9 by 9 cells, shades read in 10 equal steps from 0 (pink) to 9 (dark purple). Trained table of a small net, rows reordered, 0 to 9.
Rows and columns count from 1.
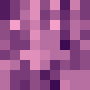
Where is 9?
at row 5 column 7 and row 9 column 6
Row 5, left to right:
4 6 6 2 3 3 9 6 3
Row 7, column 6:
7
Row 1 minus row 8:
5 0 -2 -4 -3 -5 5 -1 3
